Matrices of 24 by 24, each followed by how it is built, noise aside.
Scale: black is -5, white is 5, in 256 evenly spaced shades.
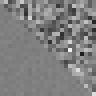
upper triangular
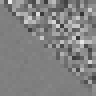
upper triangular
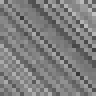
Toeplitz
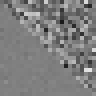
upper triangular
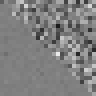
upper triangular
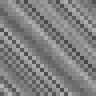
Toeplitz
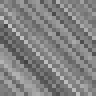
Toeplitz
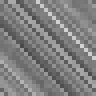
Toeplitz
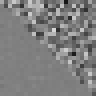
upper triangular
